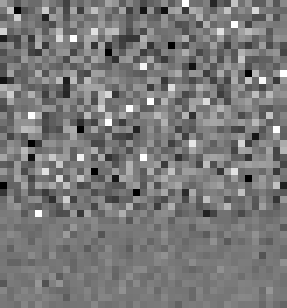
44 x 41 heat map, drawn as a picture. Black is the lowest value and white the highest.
Mirror symmetry: none. Grain: fine. Seam: horizontal, 70% of the way down, the bottom part calmer. Stripes: none. Average level on the scale: 50%. Histogram: heavy tails on both sides. Slope: none.
